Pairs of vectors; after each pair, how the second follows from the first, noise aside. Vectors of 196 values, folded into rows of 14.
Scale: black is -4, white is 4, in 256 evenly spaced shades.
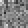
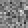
wrapped around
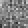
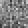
copied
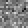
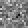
wrapped around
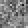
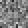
wrapped around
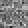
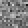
wrapped around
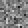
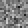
copied
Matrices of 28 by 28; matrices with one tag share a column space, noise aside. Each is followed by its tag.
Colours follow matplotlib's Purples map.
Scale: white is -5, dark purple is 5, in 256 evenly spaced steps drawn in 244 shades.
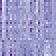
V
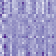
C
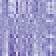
C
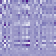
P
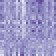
V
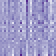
V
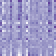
V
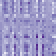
C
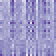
V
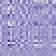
P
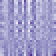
V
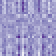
C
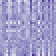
V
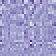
P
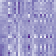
C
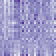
V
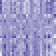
C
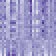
V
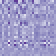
P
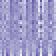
V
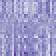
C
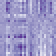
C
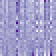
V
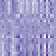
C
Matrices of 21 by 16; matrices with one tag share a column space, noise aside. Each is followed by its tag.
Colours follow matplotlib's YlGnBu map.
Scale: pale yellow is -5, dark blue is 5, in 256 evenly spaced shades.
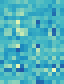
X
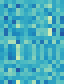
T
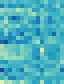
T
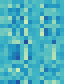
T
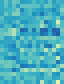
X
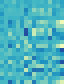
X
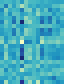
T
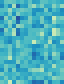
T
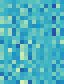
T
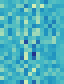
T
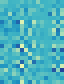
X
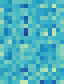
T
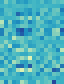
X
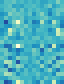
X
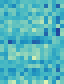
T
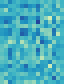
T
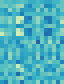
T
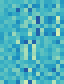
T
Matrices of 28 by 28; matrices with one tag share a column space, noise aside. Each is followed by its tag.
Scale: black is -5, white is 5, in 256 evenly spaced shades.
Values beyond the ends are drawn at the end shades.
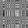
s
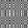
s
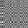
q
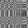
s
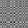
q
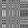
s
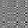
q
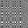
q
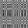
s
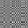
q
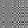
q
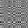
q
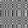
s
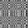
s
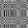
s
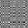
q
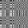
s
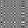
q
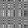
s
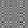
q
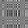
s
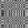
s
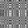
s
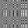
s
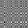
q
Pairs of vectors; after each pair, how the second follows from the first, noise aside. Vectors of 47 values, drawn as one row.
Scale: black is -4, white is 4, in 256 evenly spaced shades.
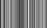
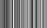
wrapped around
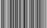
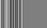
partly zeroed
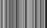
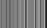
partly zeroed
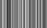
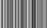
wrapped around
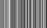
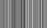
partly zeroed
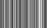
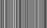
partly zeroed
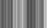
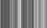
wrapped around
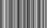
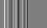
partly zeroed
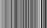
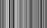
wrapped around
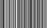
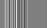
partly zeroed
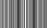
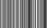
wrapped around
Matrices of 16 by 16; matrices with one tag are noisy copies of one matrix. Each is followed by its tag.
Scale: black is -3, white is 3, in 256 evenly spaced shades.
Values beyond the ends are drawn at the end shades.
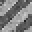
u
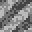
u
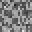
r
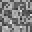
r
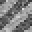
u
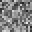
r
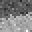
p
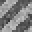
u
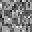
r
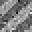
u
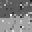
p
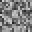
r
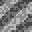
u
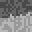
p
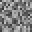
r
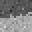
p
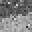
p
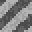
u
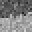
p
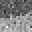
p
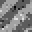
u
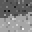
p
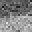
p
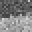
p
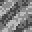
u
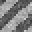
u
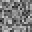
r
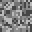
r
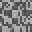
r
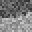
p
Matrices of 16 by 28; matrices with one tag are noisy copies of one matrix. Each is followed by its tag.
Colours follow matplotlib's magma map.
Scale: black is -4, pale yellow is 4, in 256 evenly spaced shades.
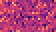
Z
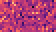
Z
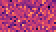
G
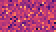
G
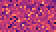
G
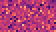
G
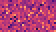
G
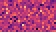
G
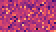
G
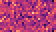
Z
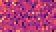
Z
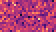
Z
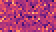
Z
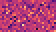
G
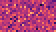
G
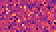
G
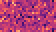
Z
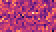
Z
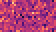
Z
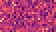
Z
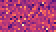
G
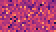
G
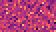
G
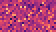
G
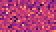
G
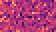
Z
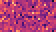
Z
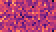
Z
